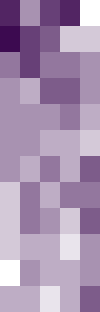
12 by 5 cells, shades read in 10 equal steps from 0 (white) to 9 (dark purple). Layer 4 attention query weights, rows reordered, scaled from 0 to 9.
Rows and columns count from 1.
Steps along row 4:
down up same down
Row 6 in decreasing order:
4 4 3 3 2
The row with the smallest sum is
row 10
